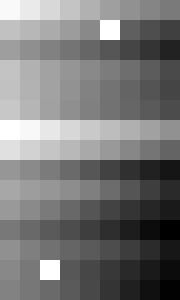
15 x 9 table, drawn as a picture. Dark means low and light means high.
Slope: up to the top left. Grain: streaks across. Ninth with the lowest average: bottom right. Lone odd cells: 2, each higher than its neighbours. Mirror symmetry: none.
